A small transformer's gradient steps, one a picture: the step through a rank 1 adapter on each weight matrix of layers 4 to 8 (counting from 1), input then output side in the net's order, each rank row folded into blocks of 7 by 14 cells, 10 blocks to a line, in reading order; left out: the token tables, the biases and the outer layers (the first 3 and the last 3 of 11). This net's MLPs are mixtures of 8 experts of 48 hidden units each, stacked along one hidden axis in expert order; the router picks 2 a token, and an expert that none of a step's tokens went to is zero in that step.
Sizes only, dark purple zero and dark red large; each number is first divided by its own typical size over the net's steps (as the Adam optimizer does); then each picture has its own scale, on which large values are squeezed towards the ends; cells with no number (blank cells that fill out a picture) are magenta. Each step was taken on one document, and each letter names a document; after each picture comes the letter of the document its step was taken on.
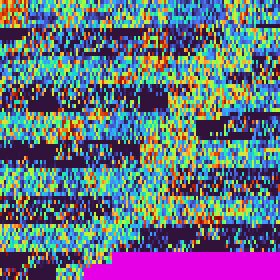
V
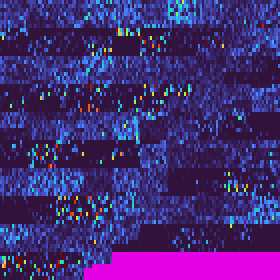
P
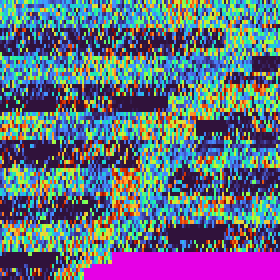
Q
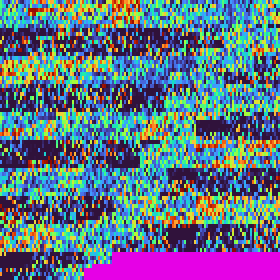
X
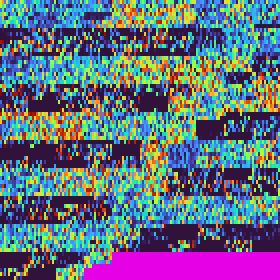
V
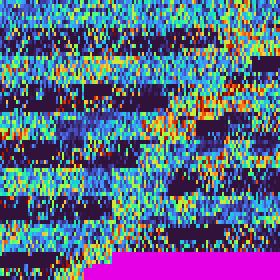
Q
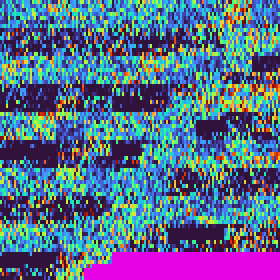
Q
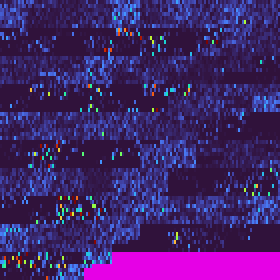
P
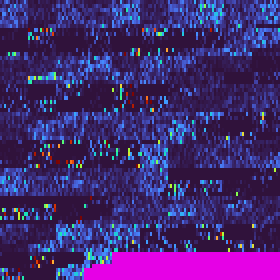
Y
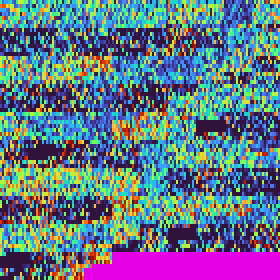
X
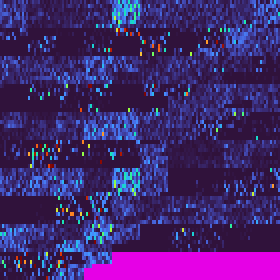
P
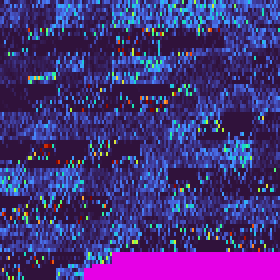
Y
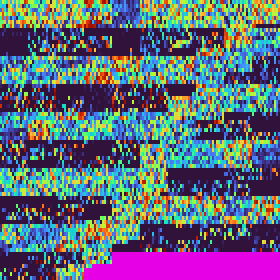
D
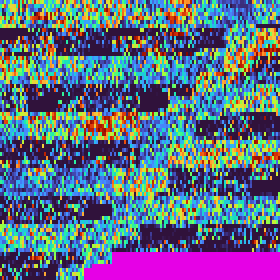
X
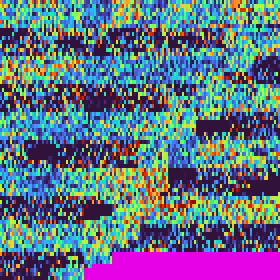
X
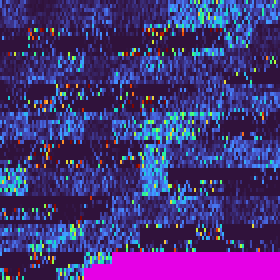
Y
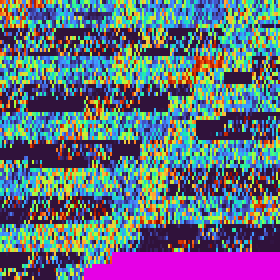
V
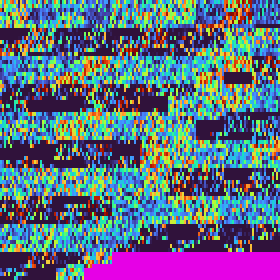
V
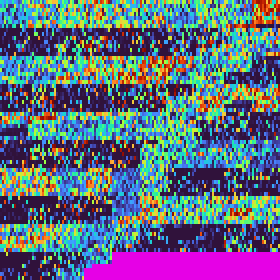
D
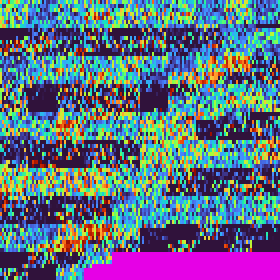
V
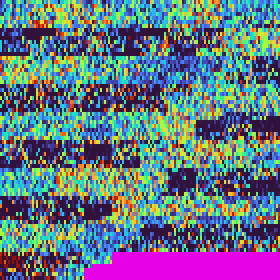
X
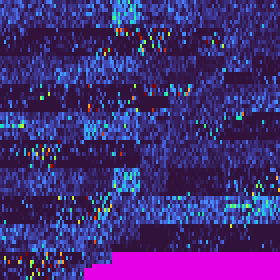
P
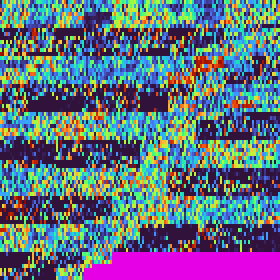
V
